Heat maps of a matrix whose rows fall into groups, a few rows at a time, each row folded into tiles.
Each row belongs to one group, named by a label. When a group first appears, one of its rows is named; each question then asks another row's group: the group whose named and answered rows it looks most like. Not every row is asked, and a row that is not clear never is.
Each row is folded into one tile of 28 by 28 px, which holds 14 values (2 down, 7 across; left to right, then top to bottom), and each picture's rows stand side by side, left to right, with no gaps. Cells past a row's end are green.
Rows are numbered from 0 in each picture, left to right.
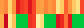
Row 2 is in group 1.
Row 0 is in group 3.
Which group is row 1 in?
3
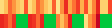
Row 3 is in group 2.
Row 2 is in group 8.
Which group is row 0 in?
1
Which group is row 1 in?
1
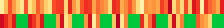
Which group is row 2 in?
3
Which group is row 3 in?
3
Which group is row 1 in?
1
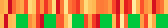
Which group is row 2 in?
3
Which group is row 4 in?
3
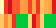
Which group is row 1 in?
2
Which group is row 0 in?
8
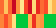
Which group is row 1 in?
2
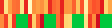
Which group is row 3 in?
8
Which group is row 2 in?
3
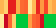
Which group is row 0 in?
2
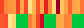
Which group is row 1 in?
8
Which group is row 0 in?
3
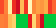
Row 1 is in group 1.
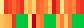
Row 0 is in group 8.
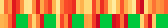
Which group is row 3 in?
8
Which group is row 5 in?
2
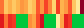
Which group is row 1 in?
8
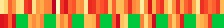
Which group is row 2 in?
8
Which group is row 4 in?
3
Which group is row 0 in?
1
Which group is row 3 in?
8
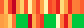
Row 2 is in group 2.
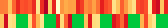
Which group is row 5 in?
3
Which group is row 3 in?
3
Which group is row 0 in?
3
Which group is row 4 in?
1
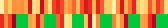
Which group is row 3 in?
3
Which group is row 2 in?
3
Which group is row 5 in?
8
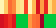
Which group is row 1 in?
8
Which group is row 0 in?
1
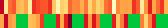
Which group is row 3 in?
1
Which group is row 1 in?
8
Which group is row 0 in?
2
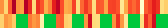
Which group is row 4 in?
3
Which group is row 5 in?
8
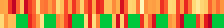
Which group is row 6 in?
8
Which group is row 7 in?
1
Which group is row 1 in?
3
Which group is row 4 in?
2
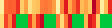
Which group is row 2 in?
8
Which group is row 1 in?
1
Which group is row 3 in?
2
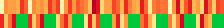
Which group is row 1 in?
1
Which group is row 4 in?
3
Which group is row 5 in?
3
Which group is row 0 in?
1
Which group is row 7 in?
2
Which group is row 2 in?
2
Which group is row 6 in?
8
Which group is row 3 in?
2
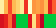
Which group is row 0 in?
1
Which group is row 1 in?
1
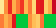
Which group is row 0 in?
8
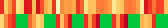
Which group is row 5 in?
8
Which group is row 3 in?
1
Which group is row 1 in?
2
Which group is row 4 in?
1
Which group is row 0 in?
2
